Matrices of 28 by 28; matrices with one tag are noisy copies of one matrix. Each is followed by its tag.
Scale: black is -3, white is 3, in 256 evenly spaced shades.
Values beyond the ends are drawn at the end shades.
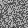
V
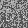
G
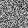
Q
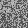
G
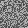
Q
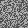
Q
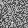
V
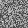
V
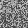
G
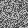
Q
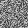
Q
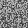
G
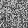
G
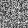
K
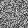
Q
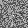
V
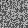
K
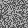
V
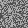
V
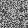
K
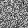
Q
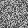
Q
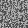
K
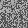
G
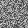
Q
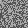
V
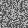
K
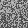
G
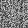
K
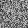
K
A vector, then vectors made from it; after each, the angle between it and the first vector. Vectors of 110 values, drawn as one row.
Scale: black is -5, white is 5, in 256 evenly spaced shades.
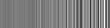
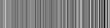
nearly opposite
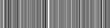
orthogonal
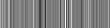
orthogonal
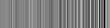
nearly opposite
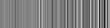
nearly opposite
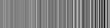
nearly opposite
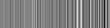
nearly opposite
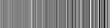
nearly opposite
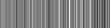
partly opposed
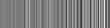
nearly parallel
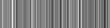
partly opposed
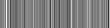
orthogonal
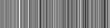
partly opposed
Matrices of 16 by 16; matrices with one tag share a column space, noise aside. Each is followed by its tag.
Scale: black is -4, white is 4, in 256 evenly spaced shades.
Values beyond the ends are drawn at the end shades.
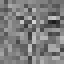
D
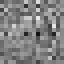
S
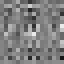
S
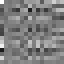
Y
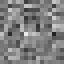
S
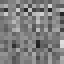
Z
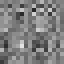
Z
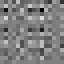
Y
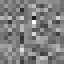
D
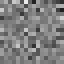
Y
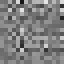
Y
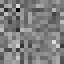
Z
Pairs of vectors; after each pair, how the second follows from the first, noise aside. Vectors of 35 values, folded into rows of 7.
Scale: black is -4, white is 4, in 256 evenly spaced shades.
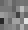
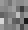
negated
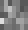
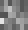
copied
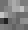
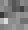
negated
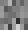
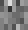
reversed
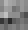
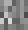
sign-scrambled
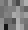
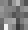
negated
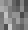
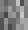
reversed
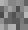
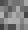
negated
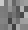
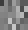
negated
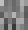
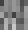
negated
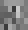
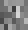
copied
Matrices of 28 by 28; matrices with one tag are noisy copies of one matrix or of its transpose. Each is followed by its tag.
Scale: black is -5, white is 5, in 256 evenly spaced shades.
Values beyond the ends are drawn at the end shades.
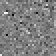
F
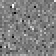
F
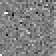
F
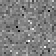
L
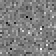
L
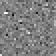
F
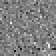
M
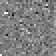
F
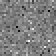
L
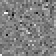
F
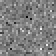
L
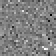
M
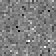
L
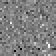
M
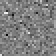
F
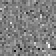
M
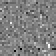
M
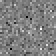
L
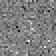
L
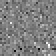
M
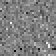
M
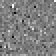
F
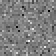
L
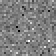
L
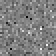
L
